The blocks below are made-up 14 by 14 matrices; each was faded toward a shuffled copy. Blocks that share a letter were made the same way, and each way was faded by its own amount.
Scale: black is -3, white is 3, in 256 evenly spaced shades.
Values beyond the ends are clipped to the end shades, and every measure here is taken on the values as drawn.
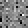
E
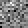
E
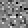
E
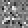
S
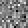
S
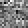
E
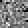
E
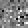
E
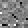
S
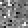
S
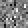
E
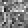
S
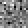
S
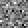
E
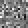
E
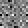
S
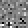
S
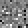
S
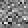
S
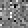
E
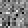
S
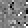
E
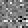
S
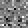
S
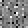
S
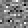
S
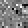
S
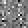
E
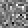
E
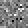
E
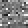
S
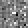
E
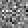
S
